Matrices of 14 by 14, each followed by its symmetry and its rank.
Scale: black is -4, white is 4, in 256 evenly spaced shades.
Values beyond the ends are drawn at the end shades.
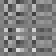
neither, rank one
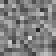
antisymmetric, full rank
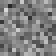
antisymmetric, full rank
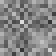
symmetric, rank three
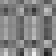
neither, rank one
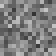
neither, full rank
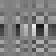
neither, rank one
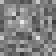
symmetric, rank three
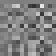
neither, rank two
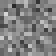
antisymmetric, full rank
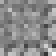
symmetric, rank three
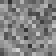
neither, full rank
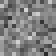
neither, full rank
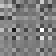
neither, rank two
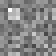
symmetric, rank three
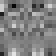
neither, rank two
